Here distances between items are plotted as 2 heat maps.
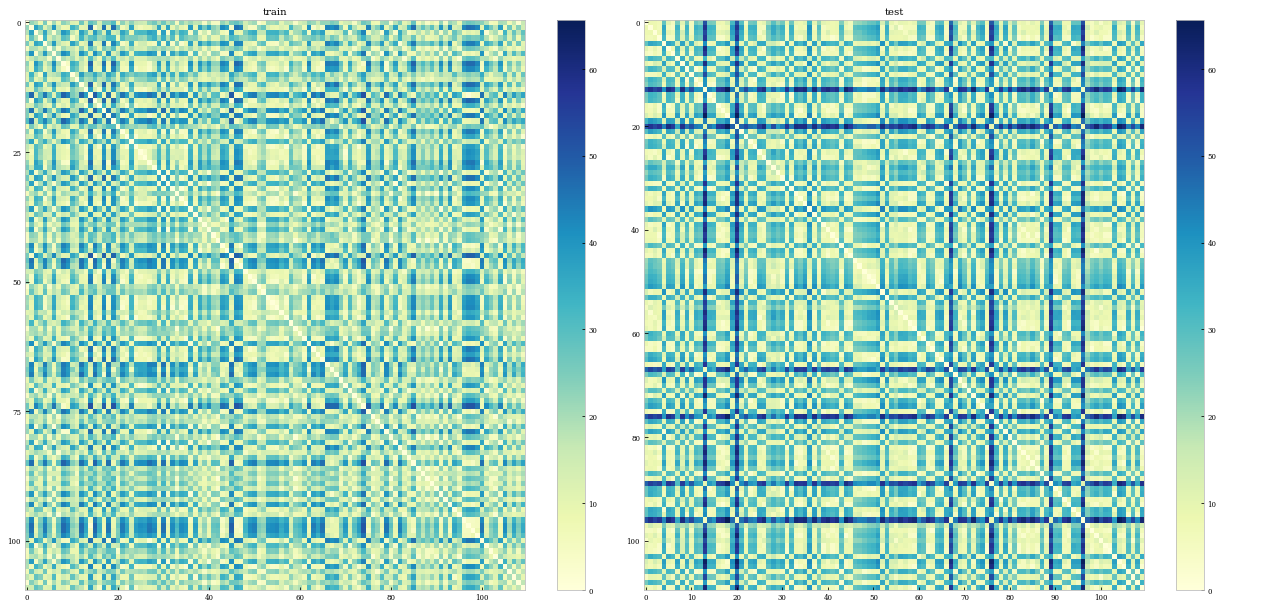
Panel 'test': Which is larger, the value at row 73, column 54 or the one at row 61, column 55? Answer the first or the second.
the first
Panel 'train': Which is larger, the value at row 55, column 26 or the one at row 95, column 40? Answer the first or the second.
the second
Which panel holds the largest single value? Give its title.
test
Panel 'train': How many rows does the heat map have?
110
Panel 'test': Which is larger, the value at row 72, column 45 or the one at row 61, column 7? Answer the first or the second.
the second
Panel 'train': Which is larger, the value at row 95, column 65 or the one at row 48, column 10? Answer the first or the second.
the second
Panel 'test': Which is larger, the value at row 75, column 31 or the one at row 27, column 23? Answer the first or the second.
the second
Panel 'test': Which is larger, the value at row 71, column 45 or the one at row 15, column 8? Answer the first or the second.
the second
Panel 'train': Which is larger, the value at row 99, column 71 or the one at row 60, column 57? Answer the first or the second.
the second
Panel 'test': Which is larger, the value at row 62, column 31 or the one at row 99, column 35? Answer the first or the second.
the second
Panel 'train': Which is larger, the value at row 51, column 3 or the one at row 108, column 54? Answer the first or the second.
the second
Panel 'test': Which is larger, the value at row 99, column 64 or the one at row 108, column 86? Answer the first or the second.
the first
